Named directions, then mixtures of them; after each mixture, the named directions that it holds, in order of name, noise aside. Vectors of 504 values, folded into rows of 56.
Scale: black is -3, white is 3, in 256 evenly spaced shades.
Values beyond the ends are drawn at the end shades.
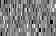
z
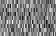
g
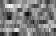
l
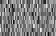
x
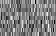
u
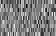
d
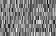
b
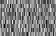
b, g, x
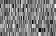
d, z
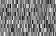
g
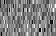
z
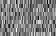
b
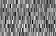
b, g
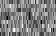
d, l, u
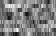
l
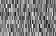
d, g, x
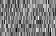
b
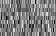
u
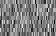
b, u, x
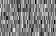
d, u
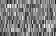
g, l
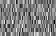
b, g, u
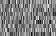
b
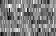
l, x, z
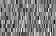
b, g, u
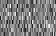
g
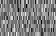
d, u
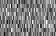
g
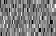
z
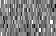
z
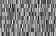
b, g, x
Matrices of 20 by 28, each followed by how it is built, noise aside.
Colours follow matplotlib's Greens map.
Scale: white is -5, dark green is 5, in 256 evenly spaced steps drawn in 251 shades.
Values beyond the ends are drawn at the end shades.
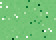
sparse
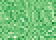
low rank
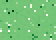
sparse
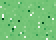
sparse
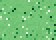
sparse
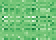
low rank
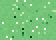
sparse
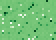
sparse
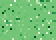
sparse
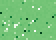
sparse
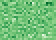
low rank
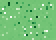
sparse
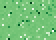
sparse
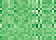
low rank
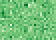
low rank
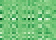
low rank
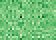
low rank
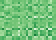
low rank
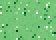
sparse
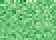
low rank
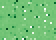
sparse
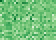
low rank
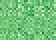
low rank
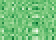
low rank
